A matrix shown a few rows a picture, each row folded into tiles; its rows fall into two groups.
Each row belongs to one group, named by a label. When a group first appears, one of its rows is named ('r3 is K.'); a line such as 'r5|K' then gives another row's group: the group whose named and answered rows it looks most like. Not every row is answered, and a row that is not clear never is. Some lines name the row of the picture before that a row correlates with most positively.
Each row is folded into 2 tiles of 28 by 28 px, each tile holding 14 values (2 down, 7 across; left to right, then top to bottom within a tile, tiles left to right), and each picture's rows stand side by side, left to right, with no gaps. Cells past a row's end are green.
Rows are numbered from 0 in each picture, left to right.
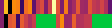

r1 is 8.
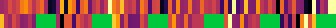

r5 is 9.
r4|8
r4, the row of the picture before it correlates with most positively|1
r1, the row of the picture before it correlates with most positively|0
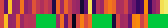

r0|8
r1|9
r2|9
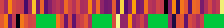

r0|9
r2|8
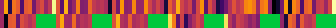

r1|8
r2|8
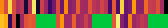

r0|9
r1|8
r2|8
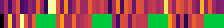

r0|9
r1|8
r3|9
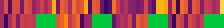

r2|9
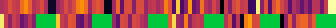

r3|8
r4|9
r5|9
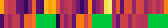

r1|9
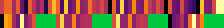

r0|9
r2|8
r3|9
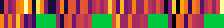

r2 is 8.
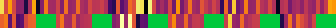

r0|9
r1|8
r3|8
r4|8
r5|9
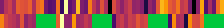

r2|9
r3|9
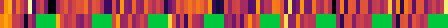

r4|9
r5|8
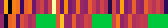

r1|8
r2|8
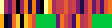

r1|9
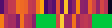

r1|8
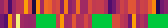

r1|8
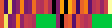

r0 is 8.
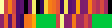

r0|9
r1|8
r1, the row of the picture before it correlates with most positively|0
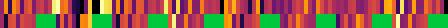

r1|9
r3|8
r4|9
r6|9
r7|8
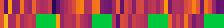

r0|8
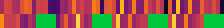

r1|9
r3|8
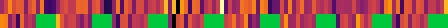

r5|8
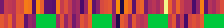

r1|9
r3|9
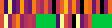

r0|8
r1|9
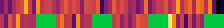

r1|9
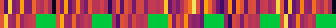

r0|8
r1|8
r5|8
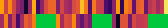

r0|9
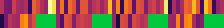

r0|9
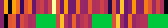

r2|8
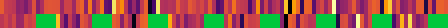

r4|9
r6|9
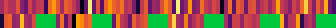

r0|9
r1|9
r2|9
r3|8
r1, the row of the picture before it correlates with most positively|4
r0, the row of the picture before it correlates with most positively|6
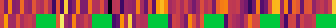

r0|8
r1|8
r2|9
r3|9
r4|9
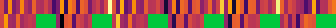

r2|8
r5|9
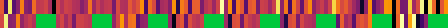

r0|8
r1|9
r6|9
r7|9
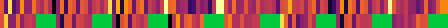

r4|8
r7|9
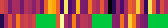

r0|9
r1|8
